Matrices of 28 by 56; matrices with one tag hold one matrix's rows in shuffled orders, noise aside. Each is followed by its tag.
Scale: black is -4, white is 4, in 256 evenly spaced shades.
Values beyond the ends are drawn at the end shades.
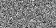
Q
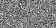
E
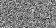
Q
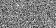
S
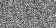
S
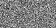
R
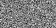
Q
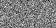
Q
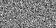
E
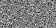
Q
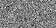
R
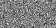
E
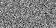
E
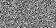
R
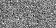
S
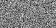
E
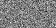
E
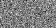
Q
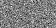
Q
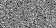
Q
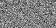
E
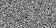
Q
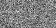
S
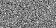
R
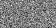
Q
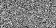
Q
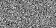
R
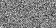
E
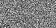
R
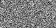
Q
